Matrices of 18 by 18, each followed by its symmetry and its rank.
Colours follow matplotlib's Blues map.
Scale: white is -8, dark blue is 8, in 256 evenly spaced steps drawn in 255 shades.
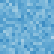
neither, full rank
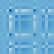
symmetric, rank one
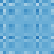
symmetric, rank one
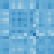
symmetric, rank two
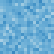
antisymmetric, full rank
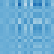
neither, rank one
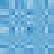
symmetric, rank two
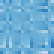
antisymmetric, rank two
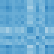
symmetric, rank two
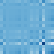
symmetric, rank one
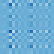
neither, rank one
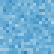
neither, full rank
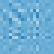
antisymmetric, rank two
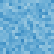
neither, full rank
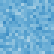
antisymmetric, full rank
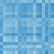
antisymmetric, rank two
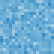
antisymmetric, full rank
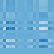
neither, rank one
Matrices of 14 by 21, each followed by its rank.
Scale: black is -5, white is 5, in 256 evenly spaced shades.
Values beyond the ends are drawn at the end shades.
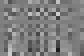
two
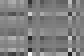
one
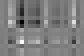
one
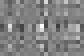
two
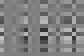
one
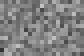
full rank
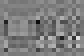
two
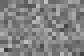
full rank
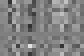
two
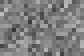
full rank
